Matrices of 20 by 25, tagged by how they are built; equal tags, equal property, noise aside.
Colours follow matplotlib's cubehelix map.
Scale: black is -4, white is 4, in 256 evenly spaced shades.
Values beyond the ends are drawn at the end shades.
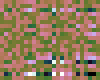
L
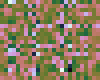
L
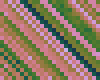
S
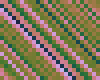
S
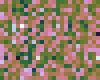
L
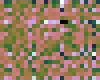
L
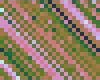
S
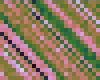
S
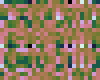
L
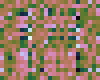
L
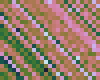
S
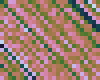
S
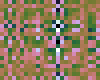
L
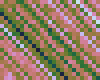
S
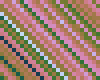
S
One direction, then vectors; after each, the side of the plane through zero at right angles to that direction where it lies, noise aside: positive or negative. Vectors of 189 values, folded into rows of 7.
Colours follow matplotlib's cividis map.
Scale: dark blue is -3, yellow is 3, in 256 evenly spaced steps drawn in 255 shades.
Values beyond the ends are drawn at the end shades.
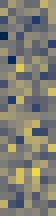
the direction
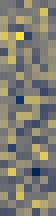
negative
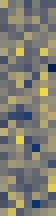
negative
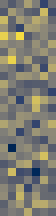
negative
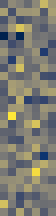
positive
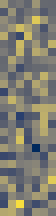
negative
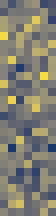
negative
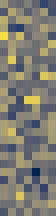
negative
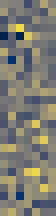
positive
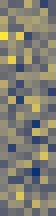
negative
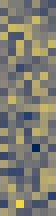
negative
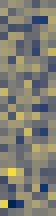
positive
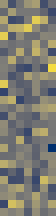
negative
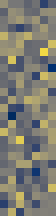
negative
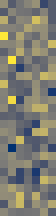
negative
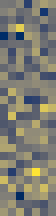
positive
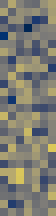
positive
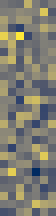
negative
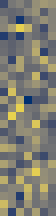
positive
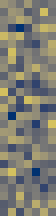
negative
